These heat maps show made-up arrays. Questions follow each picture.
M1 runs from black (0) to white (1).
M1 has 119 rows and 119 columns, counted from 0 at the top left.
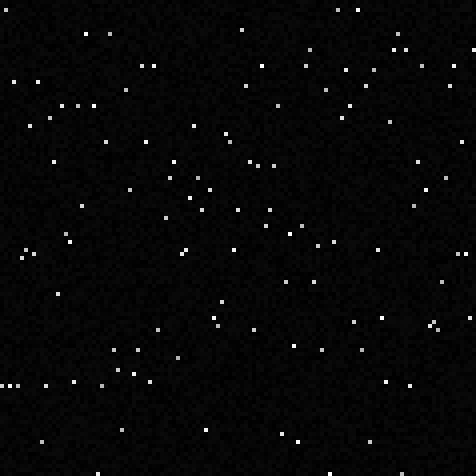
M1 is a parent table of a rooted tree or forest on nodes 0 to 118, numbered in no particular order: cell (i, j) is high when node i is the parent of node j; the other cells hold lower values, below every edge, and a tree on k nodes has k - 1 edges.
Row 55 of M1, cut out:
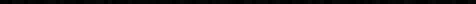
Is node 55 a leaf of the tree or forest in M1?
yes
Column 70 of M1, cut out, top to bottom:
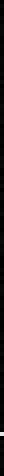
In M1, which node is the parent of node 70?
108
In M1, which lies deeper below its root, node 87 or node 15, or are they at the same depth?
the same depth
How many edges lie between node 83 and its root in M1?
4
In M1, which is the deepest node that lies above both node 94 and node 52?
62
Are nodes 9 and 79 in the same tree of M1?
no
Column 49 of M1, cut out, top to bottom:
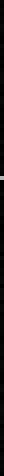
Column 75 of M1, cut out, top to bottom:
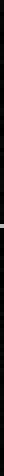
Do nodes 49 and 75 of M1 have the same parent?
no
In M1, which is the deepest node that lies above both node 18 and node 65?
16
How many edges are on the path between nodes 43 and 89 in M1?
25
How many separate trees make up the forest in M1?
2
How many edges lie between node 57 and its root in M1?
5
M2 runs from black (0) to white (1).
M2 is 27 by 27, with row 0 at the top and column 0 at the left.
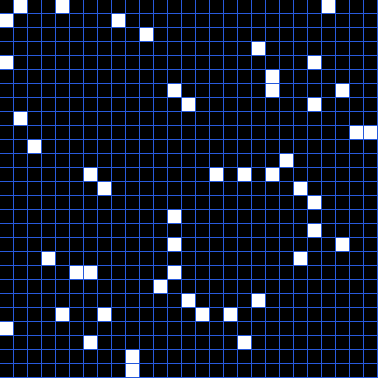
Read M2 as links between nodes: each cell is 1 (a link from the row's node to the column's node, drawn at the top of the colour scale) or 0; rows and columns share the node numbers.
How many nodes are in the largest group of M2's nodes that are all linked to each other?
3
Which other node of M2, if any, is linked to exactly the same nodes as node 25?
node 26
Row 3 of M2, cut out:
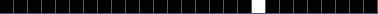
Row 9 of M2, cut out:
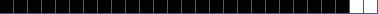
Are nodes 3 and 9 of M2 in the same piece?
no
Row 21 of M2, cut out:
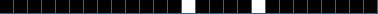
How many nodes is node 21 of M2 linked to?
2
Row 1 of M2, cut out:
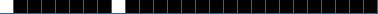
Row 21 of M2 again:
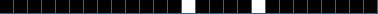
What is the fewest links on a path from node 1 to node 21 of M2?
6
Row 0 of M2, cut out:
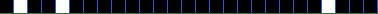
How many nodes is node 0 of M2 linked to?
3
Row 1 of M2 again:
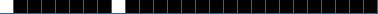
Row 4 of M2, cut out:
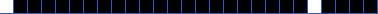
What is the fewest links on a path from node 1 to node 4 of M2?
2
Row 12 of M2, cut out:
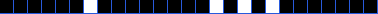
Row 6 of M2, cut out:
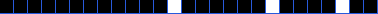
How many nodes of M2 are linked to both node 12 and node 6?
1
